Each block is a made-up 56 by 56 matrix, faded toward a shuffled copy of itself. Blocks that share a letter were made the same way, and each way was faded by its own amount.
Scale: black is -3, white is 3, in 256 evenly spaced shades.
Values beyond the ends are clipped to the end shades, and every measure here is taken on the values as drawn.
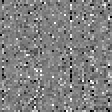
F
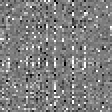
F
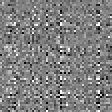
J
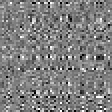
J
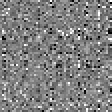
F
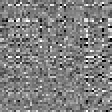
J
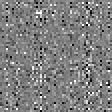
F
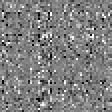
F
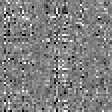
F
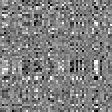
J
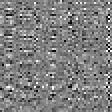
J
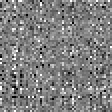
F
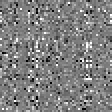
F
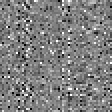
F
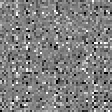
F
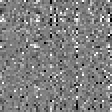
F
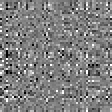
J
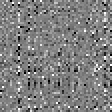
F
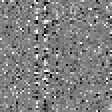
F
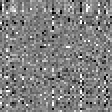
F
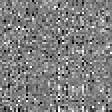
F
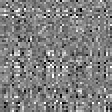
J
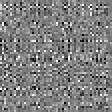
J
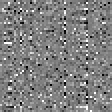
F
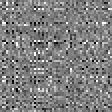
J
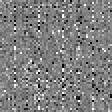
F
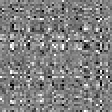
J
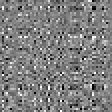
J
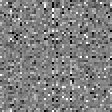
F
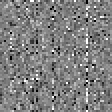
F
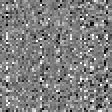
F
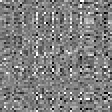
J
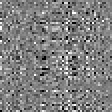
J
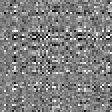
J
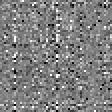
F
